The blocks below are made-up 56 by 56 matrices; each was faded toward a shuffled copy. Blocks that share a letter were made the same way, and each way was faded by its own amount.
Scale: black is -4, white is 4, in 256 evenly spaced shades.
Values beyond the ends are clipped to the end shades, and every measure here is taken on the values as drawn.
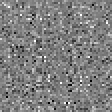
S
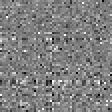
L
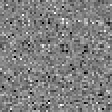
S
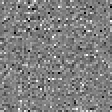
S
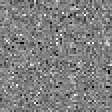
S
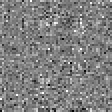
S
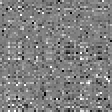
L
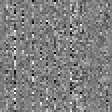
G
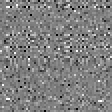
L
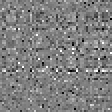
L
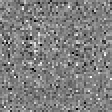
S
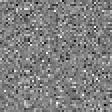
S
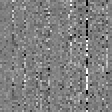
G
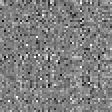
S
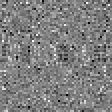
S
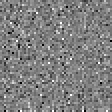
S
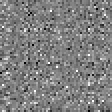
S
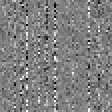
G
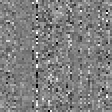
G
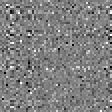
L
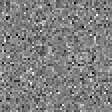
S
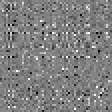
L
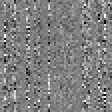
G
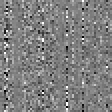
G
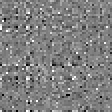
L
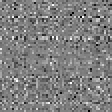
L
